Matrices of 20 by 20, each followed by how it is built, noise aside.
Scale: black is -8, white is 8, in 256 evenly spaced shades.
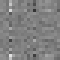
low rank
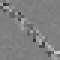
banded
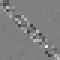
banded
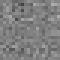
low rank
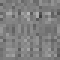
low rank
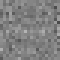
low rank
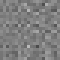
low rank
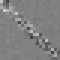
banded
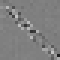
banded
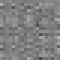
low rank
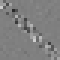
banded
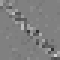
banded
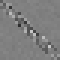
banded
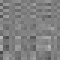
low rank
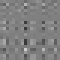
low rank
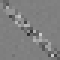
banded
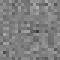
low rank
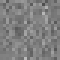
low rank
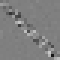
banded
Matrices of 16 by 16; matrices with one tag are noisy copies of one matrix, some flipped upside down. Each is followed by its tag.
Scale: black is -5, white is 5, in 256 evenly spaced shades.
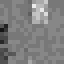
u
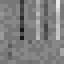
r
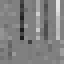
r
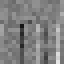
r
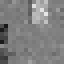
u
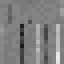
r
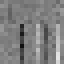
r
